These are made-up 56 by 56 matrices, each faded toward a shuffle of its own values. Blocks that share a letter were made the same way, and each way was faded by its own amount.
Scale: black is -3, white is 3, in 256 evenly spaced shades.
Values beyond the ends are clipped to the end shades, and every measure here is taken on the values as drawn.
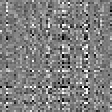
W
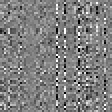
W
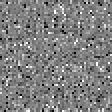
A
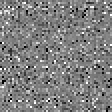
A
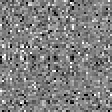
A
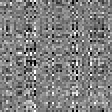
W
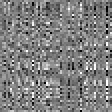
W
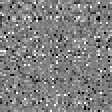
A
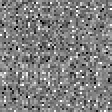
A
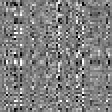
W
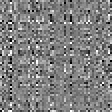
W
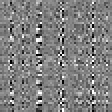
W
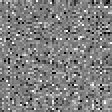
A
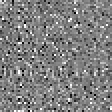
A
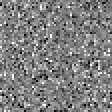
A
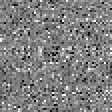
A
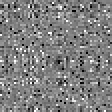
A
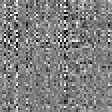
W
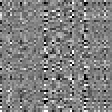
W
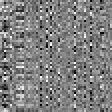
W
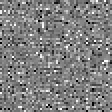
A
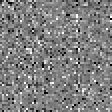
A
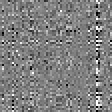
W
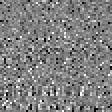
A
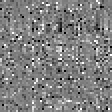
A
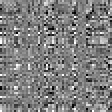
W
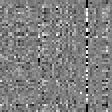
W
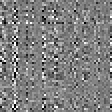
W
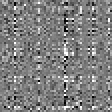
W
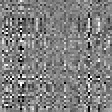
W
